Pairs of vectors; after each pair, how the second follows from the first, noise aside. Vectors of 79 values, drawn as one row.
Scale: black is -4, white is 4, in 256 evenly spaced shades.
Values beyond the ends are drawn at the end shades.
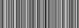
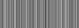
shrunk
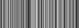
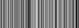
copied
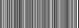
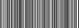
copied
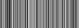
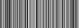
copied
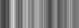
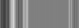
partly zeroed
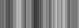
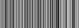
shuffled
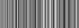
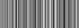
copied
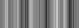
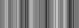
copied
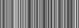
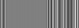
partly zeroed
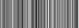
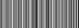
sign-scrambled
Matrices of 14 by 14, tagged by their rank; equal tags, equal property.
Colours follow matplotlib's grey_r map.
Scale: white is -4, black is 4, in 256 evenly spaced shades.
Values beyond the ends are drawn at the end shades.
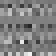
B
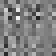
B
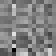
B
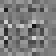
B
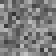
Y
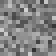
Y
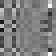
B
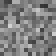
Y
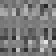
B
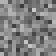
Y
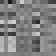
B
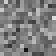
Y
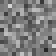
Y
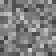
Y
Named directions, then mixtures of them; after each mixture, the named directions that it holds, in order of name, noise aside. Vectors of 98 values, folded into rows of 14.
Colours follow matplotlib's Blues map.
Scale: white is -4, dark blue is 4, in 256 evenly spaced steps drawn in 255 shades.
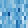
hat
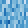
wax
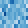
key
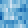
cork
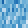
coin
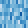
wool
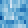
cork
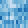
cork, hat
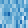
hat, wool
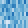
cork, wax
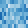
cork, key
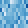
key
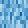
wool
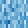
wax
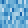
coin, wax, wool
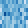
hat, key, wool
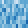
coin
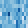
hat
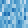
coin, hat, wax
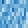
coin, wax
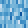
wool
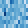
key, wax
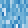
coin, key, wax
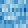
coin, cork, wax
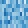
wax, wool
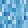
coin, hat, wax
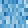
coin, key, wool
